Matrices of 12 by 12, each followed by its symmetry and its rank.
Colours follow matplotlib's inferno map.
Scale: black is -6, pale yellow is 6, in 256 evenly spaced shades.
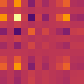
symmetric, rank one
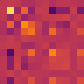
symmetric, rank two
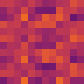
neither, rank two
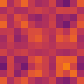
symmetric, rank two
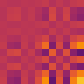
symmetric, rank one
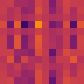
neither, rank two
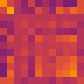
symmetric, rank two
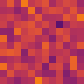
neither, full rank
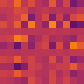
neither, rank two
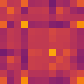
symmetric, rank two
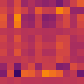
neither, rank two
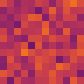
neither, full rank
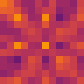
symmetric, rank two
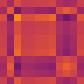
symmetric, rank one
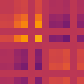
symmetric, rank one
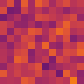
neither, full rank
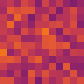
neither, full rank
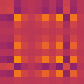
symmetric, rank one
